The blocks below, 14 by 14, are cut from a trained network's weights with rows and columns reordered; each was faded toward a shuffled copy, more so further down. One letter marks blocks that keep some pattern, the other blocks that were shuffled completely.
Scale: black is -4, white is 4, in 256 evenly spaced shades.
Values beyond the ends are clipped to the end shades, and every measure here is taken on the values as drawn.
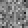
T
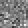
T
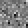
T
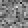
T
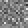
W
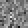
T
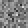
T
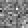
T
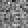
T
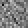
T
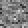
T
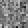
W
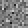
T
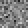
T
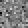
T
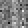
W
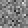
T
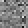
W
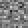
W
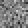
T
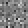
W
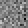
W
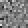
T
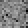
W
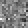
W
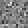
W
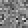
T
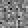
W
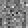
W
